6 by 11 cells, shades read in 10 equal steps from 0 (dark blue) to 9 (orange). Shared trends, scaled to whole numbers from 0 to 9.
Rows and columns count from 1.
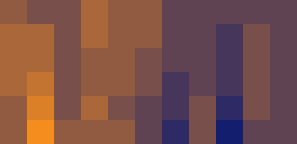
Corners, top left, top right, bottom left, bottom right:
5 3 5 3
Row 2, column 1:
6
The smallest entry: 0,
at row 6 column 9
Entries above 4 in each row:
4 5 4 4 3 5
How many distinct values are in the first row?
4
